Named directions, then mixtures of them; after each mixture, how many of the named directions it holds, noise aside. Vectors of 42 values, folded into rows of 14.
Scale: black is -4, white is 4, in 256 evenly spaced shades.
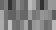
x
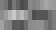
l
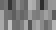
one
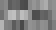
one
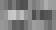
one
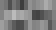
one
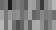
two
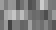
two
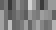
one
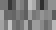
one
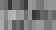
two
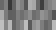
one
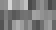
two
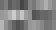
one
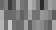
one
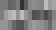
one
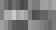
one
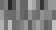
one
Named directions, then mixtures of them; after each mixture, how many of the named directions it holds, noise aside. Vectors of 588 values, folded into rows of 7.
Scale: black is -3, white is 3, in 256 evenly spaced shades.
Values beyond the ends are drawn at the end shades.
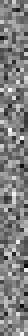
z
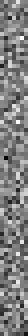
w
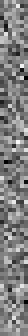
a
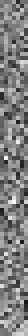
three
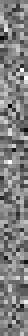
two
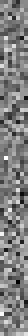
one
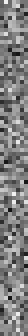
three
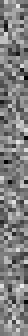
one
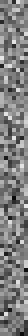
two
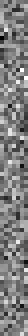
two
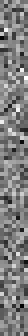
three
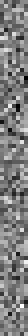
three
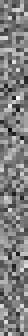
two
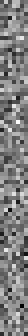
three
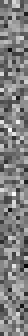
three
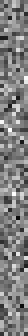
two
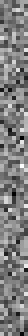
one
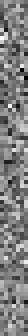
two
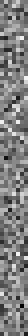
two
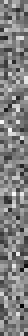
two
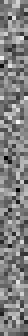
two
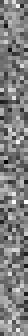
two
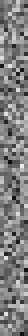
three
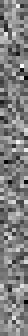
one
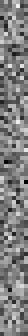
two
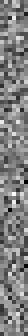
three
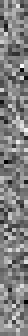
one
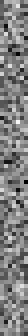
two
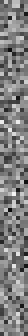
three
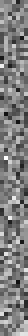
two
